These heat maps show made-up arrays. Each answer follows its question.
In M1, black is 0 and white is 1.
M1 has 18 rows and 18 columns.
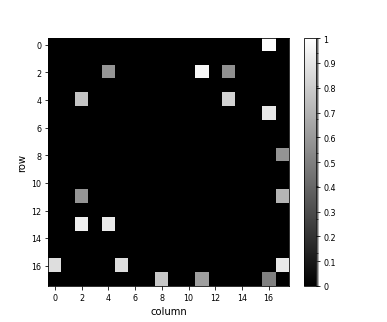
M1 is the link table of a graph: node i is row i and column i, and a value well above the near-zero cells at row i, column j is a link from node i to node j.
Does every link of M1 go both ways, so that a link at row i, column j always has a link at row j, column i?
yes
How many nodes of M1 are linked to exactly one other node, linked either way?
3
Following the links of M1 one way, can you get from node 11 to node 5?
yes
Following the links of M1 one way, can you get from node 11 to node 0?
yes
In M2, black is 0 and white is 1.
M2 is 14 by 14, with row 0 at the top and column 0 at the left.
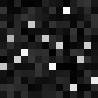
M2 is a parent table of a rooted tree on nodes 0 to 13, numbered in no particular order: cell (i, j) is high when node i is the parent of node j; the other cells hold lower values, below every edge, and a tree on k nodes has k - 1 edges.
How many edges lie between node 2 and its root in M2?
3
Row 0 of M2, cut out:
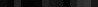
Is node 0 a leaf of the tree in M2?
yes
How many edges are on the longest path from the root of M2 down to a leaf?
5
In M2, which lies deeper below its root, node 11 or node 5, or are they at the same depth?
node 11
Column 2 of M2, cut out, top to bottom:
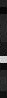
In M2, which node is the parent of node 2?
8
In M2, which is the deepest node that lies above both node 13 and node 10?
6
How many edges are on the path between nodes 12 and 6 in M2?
1
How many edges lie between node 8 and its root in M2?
2
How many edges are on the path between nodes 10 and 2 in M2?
4
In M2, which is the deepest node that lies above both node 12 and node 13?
6
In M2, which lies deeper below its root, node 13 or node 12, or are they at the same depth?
node 13
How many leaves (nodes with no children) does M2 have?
5
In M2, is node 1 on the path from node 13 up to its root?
no
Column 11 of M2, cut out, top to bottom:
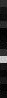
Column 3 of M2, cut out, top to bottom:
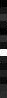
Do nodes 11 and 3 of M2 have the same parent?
no
